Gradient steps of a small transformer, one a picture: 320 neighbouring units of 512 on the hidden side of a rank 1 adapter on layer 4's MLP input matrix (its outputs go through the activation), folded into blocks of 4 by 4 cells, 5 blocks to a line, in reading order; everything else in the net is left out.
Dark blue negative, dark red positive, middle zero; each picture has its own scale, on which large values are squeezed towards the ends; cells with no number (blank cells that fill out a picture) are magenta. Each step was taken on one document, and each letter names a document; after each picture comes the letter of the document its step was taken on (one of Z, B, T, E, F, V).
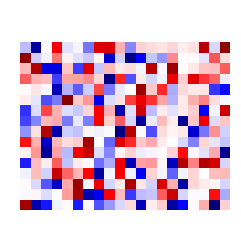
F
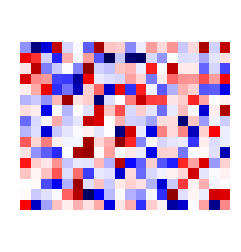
F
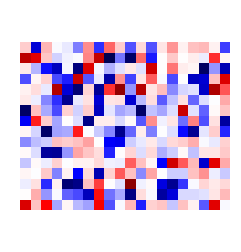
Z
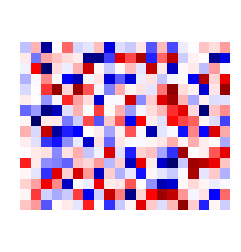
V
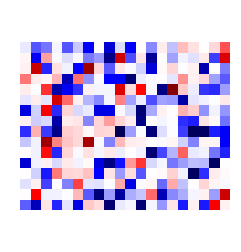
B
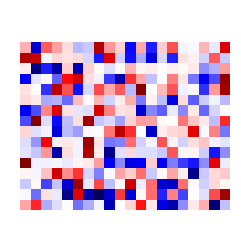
Z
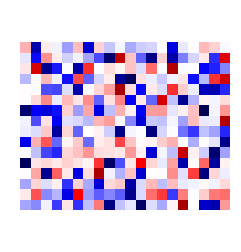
B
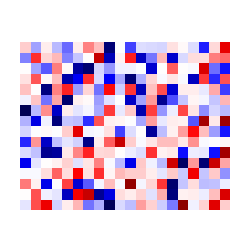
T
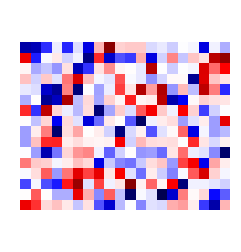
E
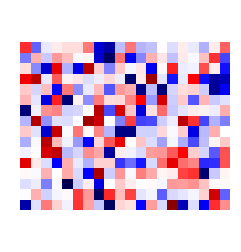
F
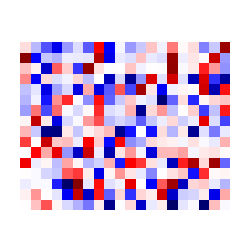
F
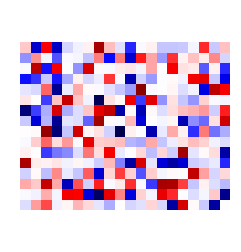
Z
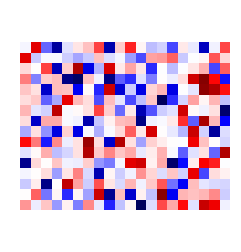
T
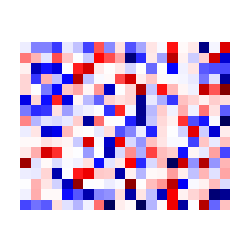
E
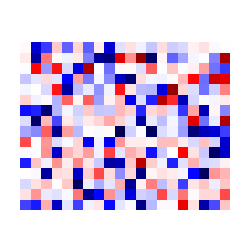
B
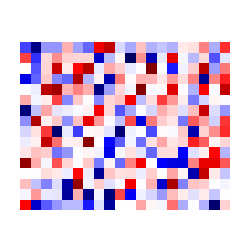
Z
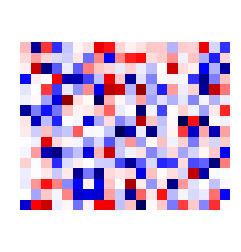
Z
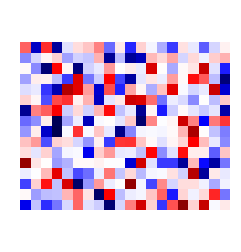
T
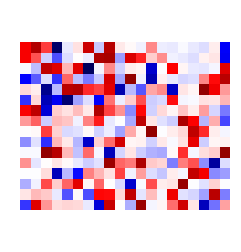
E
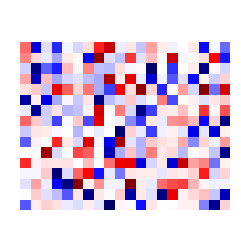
E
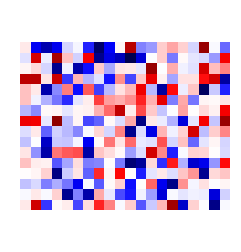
Z
